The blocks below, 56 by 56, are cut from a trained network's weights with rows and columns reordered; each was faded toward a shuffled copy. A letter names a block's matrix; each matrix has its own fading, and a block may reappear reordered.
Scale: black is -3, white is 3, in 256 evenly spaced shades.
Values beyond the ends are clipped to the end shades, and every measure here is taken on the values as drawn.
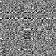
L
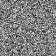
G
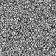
G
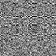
L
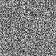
G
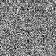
G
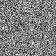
G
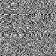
L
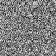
G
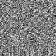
G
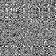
L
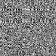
L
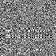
L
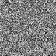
G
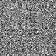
G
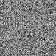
G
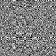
L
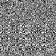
L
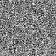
G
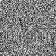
G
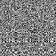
L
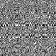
L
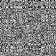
L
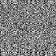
L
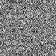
G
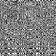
L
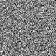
G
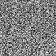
G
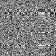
L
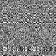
L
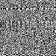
L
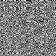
L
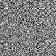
L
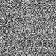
G
